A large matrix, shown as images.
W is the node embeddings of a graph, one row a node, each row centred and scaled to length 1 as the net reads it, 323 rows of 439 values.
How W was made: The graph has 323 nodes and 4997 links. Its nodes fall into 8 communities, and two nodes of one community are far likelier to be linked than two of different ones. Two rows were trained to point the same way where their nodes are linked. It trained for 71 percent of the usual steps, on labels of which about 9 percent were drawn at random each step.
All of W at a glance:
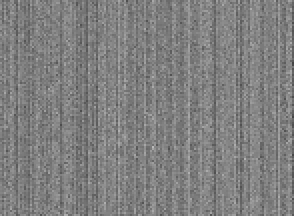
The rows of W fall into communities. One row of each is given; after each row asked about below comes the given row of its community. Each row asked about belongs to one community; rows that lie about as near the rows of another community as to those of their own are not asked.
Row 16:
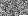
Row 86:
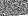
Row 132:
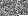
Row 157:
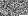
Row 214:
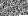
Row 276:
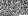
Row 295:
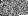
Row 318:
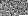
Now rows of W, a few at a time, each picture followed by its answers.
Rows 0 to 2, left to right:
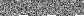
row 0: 214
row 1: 214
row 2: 132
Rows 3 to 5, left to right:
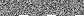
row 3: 132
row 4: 132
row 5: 157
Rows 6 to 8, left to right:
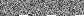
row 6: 295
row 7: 132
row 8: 295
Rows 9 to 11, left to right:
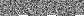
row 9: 132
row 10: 157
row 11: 16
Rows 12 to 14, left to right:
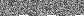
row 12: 86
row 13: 214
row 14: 276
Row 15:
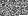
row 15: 318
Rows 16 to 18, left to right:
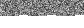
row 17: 276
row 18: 295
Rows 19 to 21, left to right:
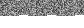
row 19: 295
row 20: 157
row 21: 276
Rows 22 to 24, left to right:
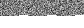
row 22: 86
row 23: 214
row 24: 132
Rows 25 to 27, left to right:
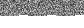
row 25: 214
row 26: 86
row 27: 86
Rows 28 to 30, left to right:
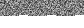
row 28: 276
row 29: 318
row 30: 157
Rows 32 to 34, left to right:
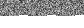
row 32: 295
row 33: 157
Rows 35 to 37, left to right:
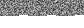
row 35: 157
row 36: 86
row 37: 318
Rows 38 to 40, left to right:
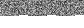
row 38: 16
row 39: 86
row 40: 86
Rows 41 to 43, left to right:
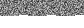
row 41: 214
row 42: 132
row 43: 157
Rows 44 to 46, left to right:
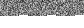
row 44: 157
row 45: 86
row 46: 132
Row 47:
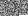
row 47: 16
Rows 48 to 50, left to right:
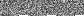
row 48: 86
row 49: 318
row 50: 86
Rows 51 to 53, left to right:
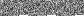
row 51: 214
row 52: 86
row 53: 214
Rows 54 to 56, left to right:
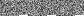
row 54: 295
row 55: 318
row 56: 157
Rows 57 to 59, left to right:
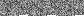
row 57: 86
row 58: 157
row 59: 318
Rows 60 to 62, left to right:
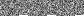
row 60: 16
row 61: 318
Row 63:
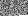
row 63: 214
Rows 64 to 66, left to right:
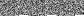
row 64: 318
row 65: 276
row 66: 214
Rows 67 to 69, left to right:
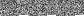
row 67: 276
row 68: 157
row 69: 157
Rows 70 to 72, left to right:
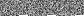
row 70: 295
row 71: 16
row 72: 318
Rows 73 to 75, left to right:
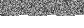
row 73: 295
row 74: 295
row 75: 132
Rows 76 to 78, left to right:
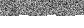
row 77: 214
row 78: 86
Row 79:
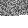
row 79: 295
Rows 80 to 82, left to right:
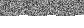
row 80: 214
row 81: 276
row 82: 157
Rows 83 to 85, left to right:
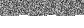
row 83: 214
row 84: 318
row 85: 16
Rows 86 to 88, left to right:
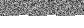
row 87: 132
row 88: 16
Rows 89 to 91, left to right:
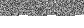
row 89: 16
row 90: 16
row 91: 295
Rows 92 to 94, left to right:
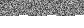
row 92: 157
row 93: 214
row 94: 157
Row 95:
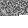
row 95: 157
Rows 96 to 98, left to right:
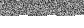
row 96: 318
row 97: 86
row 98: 214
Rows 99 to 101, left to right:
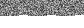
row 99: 295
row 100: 318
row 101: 276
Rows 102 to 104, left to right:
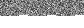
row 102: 295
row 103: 318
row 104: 132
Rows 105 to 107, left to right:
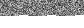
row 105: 318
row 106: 214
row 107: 276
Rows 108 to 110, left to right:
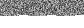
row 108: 318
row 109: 214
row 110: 214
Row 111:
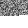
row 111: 16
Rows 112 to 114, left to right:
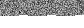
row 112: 16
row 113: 86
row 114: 157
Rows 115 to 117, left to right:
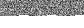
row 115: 132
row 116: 295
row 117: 318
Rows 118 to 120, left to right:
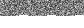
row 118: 86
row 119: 214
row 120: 157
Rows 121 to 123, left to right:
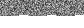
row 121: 157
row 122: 86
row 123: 295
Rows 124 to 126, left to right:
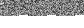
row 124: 276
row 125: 157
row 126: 214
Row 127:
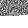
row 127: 214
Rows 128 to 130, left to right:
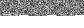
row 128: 214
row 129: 295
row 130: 214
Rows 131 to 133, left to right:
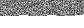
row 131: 132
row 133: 318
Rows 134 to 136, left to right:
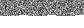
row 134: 276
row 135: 16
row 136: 276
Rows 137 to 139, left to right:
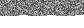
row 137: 16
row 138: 318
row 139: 16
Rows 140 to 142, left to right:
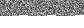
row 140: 86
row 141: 86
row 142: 318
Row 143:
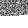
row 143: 276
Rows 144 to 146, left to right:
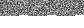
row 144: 86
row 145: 295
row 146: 318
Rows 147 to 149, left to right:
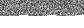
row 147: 295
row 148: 295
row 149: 276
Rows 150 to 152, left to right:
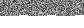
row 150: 214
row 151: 157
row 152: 16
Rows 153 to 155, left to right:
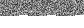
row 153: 86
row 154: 157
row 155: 276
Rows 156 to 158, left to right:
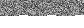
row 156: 132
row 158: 132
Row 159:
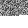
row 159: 16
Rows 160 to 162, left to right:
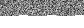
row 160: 132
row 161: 276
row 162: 16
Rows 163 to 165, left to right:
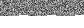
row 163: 214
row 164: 295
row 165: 214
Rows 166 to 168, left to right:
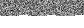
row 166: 295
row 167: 276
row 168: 214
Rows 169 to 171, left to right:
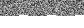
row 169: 132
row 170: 132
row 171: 16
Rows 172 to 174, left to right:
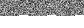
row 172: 295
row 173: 86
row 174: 16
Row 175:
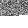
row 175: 276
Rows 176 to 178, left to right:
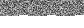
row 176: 132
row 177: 16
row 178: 132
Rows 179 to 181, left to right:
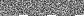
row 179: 132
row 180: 157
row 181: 318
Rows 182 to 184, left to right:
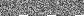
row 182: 132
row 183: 157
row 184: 132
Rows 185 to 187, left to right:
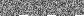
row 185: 295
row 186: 16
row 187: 132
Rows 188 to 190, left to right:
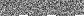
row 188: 132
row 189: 276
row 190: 86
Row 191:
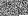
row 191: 86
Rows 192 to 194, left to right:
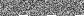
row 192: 295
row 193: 276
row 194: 295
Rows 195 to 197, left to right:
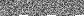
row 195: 276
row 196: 157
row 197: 157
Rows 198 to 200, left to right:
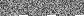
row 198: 214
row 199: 157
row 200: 132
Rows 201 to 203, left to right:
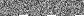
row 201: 157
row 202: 132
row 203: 16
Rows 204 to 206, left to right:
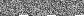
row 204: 157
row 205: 214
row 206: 86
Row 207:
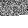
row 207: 295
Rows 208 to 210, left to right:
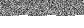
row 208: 157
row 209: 276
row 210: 86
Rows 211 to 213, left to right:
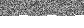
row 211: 86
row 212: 132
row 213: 295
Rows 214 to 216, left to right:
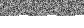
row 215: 214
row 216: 16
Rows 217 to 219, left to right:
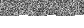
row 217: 16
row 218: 16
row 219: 276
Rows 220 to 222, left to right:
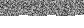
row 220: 132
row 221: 132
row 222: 276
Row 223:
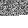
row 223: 132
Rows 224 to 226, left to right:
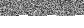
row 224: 132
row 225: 318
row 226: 276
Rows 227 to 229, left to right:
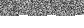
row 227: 295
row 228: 157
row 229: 318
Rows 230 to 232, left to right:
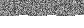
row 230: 318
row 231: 214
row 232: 276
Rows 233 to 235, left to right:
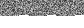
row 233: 318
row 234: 295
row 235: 132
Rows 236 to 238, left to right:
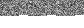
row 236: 295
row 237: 157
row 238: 132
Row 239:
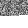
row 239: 295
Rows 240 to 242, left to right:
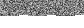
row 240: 157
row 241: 16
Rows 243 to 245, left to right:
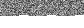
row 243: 157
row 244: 295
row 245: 318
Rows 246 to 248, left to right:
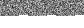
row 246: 132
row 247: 214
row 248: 132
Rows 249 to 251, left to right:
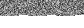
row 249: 214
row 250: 86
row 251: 214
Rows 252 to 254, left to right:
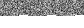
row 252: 214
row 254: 214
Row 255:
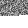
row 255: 214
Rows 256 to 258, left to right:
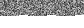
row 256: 276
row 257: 16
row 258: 276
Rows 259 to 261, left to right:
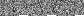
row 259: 157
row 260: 132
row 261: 295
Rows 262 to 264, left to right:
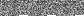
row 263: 16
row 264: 86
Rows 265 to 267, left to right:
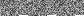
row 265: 16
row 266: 157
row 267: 295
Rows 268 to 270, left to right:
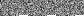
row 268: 157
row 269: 318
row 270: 132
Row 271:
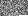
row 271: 214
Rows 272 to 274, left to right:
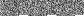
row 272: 16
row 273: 318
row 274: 132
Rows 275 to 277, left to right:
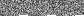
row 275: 295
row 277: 214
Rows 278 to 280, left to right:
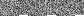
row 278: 318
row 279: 276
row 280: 132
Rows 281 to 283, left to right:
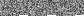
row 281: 157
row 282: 157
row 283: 276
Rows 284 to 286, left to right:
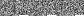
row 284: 318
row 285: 16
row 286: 214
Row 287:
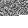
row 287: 132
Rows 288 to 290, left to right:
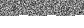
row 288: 318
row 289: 132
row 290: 16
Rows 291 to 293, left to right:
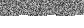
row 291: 295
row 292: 16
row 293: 132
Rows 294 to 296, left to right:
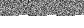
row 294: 132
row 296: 295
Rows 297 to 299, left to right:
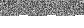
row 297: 276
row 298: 86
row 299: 86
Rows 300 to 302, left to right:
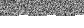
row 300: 276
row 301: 86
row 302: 157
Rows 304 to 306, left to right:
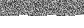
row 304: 86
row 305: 86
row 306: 295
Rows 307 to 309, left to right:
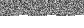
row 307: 276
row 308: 276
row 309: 86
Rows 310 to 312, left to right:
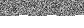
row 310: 157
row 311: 132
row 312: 295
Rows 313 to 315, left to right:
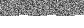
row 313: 157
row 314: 276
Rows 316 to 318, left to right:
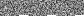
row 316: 132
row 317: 132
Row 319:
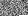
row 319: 157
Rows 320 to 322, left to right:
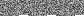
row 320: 132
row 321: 86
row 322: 86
